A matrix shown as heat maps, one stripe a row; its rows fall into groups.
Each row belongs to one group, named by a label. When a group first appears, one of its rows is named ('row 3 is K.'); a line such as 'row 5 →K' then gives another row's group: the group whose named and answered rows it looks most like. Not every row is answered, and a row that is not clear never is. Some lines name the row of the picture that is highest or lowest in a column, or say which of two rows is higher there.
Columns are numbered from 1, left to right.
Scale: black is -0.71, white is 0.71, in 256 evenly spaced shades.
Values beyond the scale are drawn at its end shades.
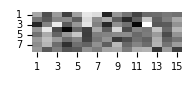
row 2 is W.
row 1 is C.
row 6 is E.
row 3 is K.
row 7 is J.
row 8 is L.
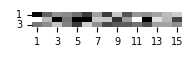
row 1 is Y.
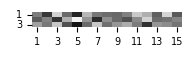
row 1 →L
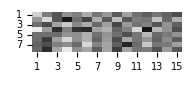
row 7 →W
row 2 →J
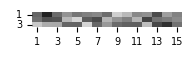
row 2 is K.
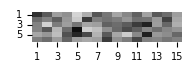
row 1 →K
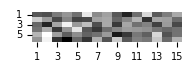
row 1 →W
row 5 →E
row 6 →J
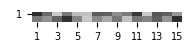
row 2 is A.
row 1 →K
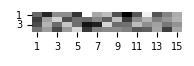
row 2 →Y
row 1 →W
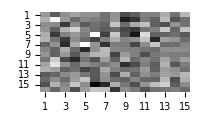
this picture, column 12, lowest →6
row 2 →E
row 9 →C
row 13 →Y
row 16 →C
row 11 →E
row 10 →J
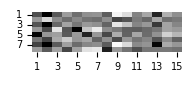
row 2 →E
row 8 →C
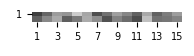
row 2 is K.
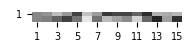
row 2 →A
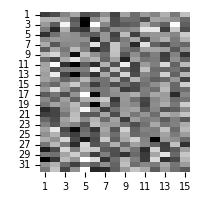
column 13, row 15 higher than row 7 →Yes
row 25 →J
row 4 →L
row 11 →J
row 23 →W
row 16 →E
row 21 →Y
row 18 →C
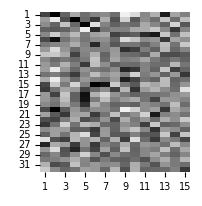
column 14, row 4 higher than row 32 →No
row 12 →E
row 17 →W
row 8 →E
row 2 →J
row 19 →L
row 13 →A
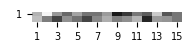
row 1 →E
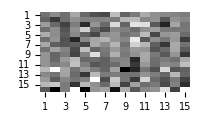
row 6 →A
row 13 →L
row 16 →Y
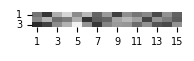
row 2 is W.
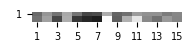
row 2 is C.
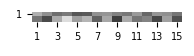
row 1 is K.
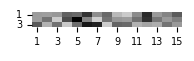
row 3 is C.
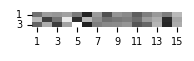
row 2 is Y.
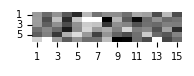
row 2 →C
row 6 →E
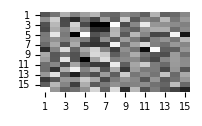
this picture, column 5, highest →5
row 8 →K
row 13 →J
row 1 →K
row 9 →C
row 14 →K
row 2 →J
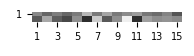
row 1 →A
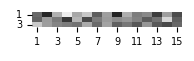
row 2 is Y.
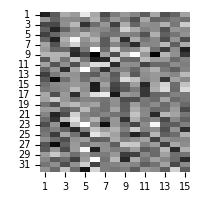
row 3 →Y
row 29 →E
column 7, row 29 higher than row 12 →Yes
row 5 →K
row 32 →L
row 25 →W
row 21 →Y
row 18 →E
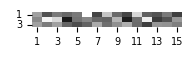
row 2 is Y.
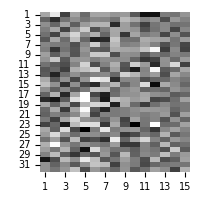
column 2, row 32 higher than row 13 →Yes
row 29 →J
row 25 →E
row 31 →C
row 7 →A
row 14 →C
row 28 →L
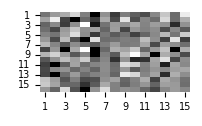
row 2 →J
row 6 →L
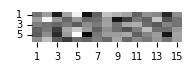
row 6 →J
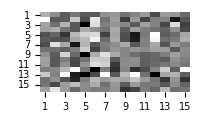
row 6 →W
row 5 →W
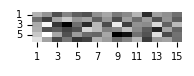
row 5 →E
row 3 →J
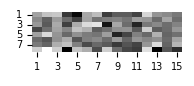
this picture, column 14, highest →2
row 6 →Y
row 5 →E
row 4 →K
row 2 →L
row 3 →C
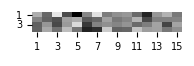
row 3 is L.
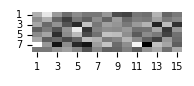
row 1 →E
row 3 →L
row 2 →J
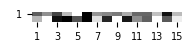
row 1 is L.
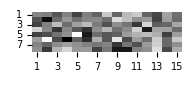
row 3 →K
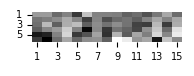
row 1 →L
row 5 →Y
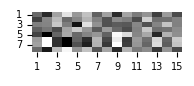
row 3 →L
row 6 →J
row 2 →K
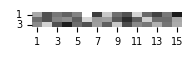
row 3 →J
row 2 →W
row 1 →A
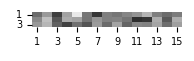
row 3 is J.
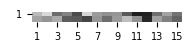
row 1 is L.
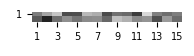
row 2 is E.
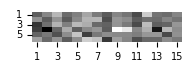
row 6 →C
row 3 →K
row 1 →K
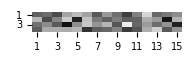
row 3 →A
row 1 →W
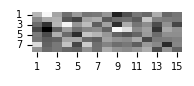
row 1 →E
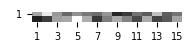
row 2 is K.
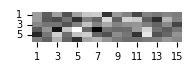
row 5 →K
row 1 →C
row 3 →A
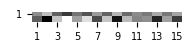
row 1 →J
